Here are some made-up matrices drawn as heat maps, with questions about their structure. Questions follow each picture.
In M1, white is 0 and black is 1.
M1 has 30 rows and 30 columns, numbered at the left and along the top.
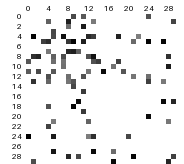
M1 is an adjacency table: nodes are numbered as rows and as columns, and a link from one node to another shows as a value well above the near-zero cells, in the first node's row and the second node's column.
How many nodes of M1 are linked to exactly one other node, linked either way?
6
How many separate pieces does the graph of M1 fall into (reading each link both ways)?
6
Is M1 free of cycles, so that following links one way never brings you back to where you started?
no
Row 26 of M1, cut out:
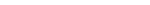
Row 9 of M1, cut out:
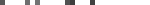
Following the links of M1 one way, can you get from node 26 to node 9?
no
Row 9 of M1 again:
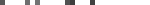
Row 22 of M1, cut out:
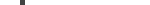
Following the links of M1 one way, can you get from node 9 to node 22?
yes
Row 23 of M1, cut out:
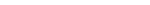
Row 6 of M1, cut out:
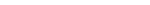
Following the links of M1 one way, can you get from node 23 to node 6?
no
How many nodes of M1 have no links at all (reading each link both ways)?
5
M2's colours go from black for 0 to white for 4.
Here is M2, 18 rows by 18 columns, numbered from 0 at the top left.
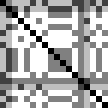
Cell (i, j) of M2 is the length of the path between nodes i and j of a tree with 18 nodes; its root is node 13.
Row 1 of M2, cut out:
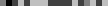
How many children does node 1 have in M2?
7
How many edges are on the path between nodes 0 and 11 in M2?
3
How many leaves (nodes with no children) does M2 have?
14
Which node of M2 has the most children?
1
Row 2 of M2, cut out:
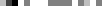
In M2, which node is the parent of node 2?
1
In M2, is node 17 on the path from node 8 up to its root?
no
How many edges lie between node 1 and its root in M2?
1
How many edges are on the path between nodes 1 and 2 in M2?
1
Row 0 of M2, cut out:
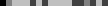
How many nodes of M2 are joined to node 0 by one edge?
6
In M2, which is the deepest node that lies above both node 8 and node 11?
1
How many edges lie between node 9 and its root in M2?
2
